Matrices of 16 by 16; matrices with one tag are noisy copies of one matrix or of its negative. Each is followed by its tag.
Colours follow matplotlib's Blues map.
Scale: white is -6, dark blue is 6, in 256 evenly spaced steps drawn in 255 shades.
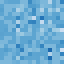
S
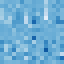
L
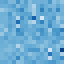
S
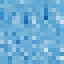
L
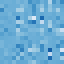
S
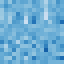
L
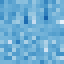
L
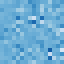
S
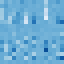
L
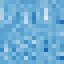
L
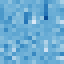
L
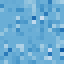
S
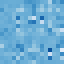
S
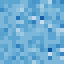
S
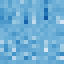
L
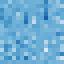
L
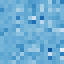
S
